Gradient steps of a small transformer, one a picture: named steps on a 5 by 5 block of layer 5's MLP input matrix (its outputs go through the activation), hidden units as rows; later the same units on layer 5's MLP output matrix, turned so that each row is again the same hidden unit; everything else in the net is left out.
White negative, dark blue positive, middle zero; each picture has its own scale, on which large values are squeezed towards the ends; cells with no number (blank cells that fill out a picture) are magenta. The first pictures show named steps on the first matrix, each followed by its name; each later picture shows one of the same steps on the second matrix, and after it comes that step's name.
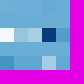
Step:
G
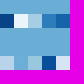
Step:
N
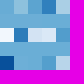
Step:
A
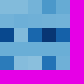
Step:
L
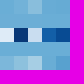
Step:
A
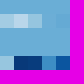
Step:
N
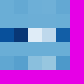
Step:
A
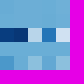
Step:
L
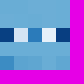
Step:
L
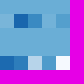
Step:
N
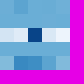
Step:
A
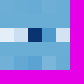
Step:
G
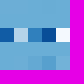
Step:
G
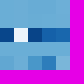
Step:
L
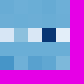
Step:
L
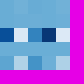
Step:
L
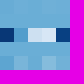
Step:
G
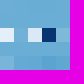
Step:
G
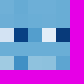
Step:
L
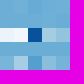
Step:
L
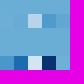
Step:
N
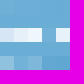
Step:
G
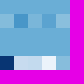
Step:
N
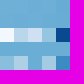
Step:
L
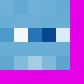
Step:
A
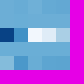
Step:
A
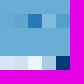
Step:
N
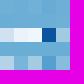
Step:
L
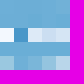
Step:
L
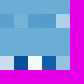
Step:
N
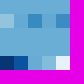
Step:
N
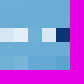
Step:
G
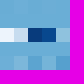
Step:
G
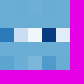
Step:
G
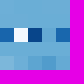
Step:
L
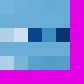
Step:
G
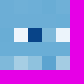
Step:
L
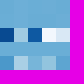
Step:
L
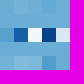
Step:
A
